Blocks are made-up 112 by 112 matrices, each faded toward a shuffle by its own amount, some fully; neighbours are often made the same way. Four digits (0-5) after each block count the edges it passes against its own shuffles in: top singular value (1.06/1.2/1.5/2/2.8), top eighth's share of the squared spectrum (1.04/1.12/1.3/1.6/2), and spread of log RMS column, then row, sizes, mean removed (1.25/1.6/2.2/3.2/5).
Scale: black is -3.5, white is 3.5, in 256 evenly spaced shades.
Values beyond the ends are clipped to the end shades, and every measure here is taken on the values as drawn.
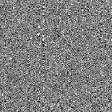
4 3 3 2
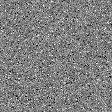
2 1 0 0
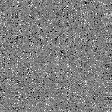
4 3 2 1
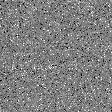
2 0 0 0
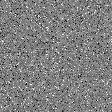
2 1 0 0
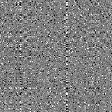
5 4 2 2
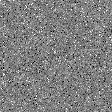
0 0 1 0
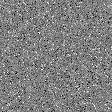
0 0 0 0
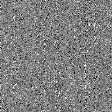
1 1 3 0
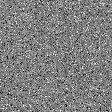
0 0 0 0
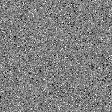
3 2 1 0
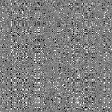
5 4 3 3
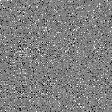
4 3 2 2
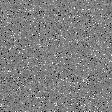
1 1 1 1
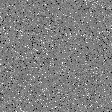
0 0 0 0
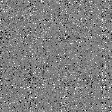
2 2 2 2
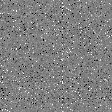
2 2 1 1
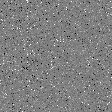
1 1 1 0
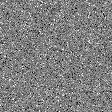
0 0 0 0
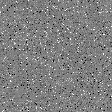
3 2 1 0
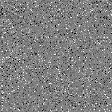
3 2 1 1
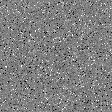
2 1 0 0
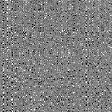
4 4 3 2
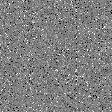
3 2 1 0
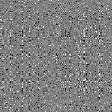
4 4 3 2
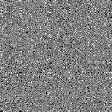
4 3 2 2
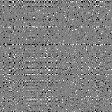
5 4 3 3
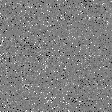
3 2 1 1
